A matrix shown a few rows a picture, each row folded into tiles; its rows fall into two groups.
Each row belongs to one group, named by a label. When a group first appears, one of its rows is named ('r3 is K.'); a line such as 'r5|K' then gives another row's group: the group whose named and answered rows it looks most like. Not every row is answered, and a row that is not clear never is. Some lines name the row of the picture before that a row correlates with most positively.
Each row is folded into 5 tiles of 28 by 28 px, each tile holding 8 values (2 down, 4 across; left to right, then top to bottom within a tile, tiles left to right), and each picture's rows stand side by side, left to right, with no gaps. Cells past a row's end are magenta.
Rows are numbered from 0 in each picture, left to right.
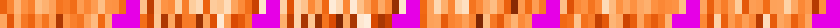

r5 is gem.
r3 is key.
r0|key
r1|gem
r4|gem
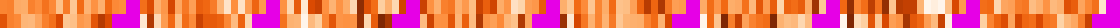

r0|gem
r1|key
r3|key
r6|key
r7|gem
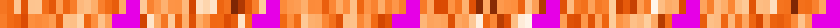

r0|gem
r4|key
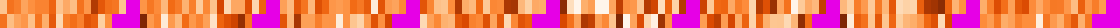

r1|gem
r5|key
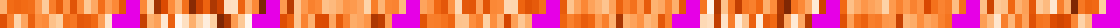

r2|gem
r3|gem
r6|key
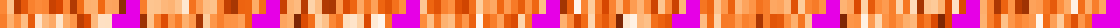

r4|gem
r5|key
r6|gem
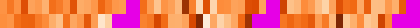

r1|gem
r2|key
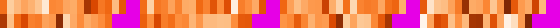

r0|key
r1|key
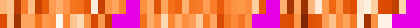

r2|gem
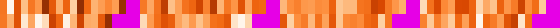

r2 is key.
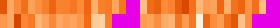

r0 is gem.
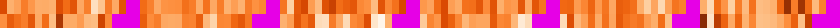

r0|key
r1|gem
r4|key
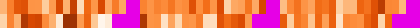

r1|gem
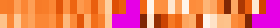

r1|key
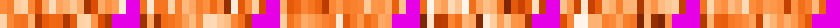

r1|key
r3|key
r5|key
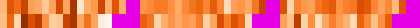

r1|gem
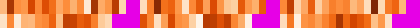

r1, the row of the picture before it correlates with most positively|0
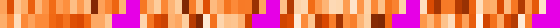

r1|gem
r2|gem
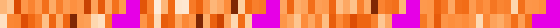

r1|key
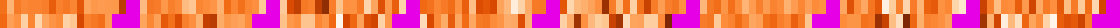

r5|gem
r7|gem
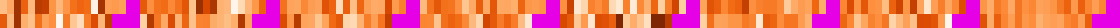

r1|key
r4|gem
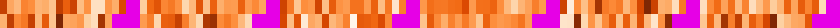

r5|gem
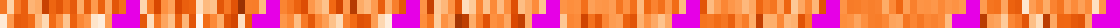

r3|gem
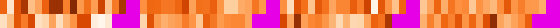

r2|key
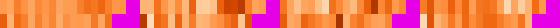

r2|key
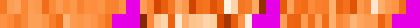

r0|gem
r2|key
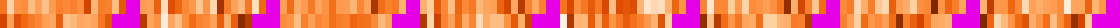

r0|key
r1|gem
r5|key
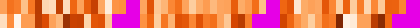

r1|gem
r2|gem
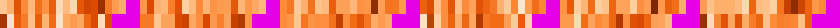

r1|gem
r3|key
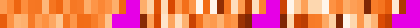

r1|gem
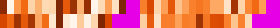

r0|key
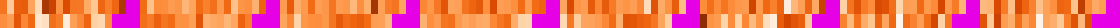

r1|key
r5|gem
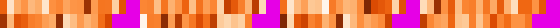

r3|gem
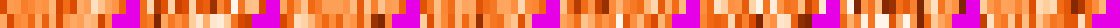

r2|gem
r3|key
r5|gem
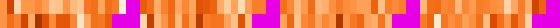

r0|gem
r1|key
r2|key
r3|gem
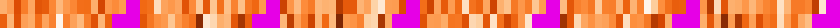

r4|gem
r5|gem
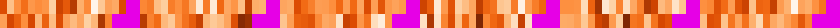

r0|key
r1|gem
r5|key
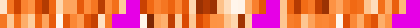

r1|key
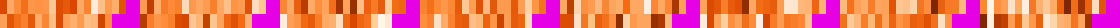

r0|key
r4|gem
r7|key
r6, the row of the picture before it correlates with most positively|0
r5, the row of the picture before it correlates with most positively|2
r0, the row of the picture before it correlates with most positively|1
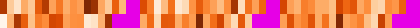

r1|key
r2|key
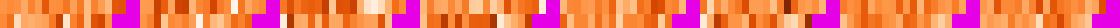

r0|gem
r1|key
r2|key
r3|gem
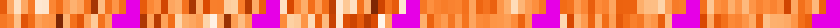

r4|key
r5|key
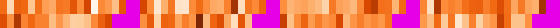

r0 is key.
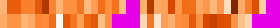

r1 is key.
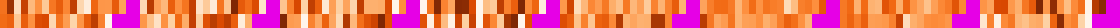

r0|gem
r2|gem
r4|gem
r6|gem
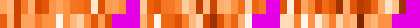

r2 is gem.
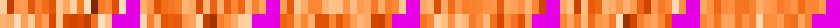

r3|gem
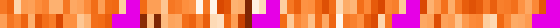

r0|gem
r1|gem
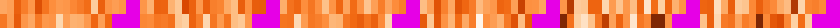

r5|key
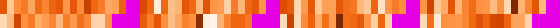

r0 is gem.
